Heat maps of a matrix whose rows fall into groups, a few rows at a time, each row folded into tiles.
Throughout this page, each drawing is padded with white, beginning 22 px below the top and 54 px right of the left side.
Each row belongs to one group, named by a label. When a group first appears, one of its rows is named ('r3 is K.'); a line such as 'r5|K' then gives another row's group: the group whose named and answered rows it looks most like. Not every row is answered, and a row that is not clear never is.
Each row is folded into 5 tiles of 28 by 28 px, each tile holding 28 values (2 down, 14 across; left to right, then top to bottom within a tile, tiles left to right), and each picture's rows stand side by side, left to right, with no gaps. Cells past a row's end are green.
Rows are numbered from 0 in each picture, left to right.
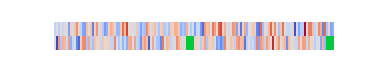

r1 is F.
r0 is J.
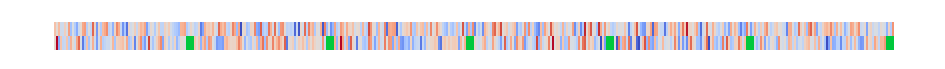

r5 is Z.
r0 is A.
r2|Z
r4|J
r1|F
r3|F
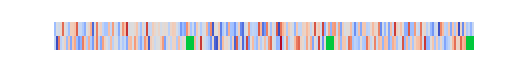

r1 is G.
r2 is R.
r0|J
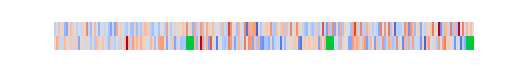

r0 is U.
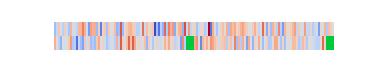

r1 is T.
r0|F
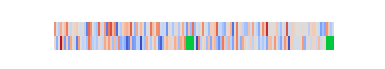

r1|J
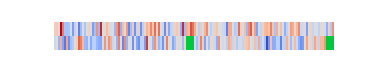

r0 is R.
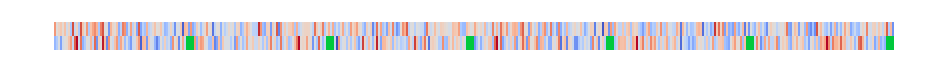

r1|G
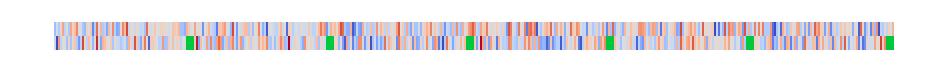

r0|J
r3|Z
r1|A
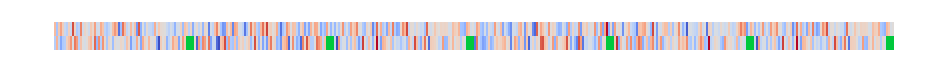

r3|U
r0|T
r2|J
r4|A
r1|J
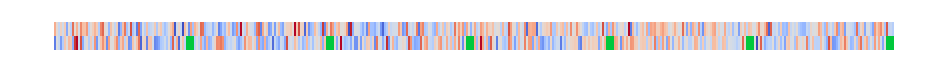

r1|R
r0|T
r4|T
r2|G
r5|G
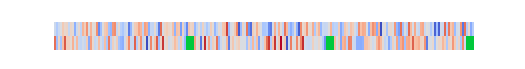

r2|F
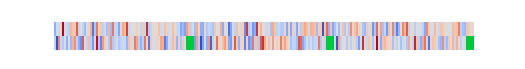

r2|J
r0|J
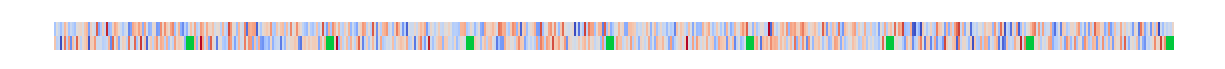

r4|U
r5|T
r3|F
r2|A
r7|R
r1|Z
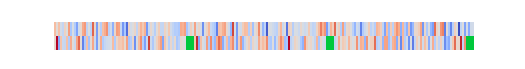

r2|R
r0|A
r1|A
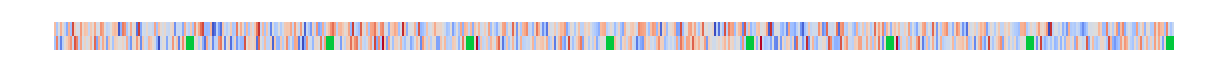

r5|G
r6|A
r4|F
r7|G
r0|T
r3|A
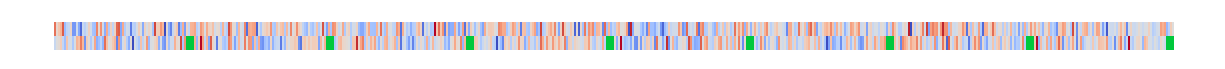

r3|F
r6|T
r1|Z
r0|R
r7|A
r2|R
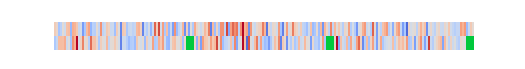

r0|R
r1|T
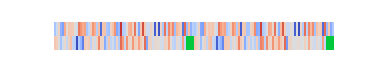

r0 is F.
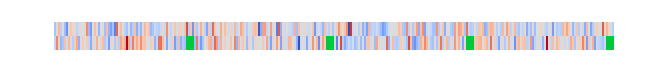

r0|U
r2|G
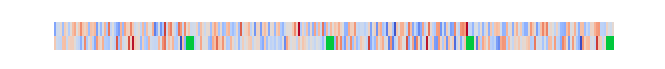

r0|F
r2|U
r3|J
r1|R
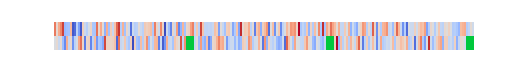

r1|R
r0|R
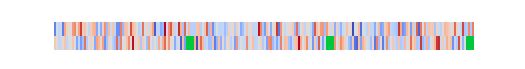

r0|F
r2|G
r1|G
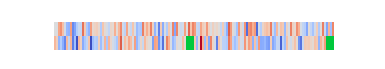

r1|Z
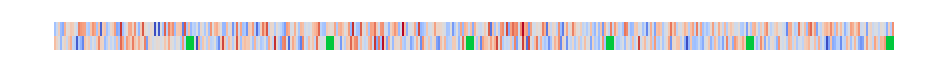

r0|F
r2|T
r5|Z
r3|T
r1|J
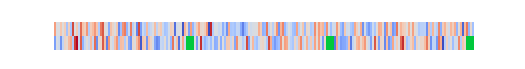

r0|T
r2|U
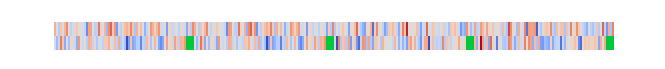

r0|Z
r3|Z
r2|J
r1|Z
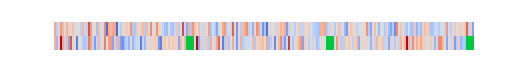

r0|Z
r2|U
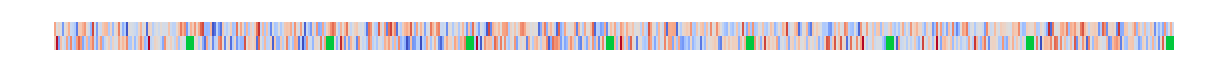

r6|J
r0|A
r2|Z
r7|T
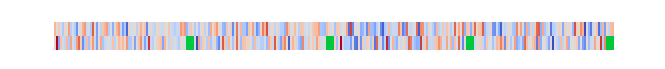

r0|A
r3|R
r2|G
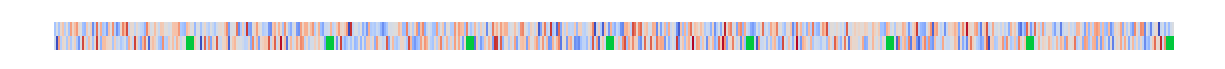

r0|J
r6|J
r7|R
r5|J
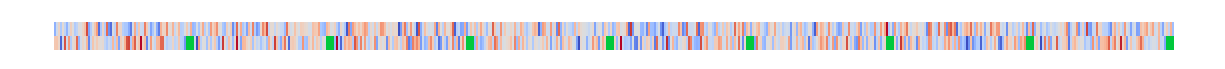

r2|T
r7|U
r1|J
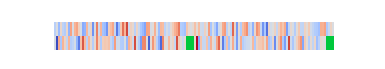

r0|J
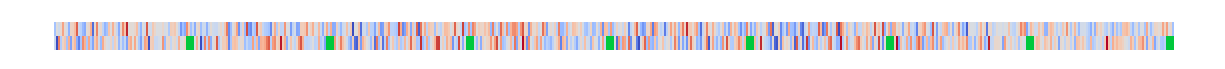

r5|G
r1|U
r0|J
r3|T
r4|J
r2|G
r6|A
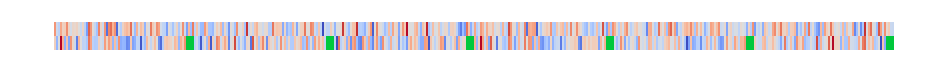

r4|Z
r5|F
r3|Z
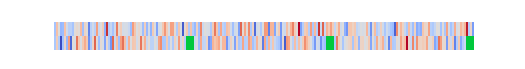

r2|U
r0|U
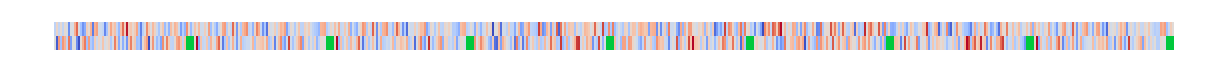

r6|U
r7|A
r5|F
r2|A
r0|J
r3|G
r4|F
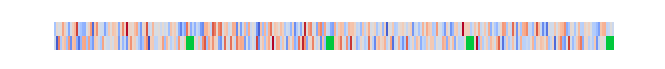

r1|F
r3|A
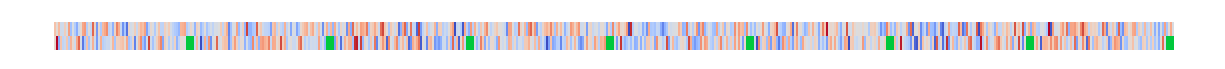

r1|U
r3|Z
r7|T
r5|J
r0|A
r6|G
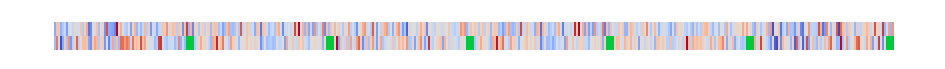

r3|R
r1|R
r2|A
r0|U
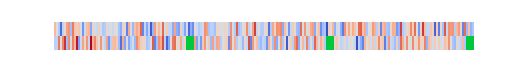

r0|R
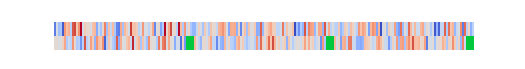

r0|F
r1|F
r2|F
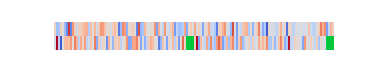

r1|A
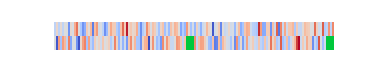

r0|J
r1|G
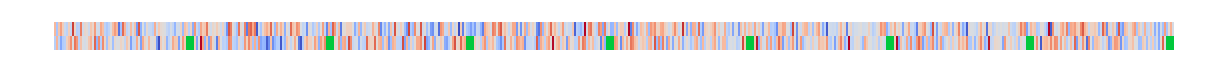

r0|T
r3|F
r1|Z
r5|A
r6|A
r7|T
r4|T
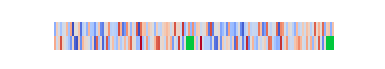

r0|G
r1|G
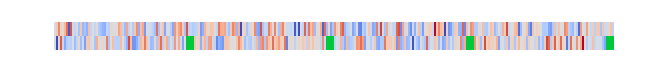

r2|R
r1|F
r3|U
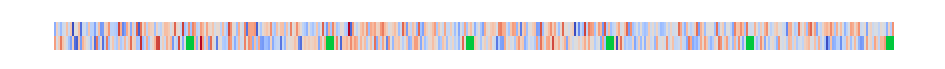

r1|Z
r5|Z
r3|F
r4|G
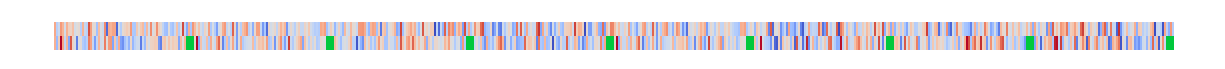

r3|R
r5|G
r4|A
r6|U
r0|Z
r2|F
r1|A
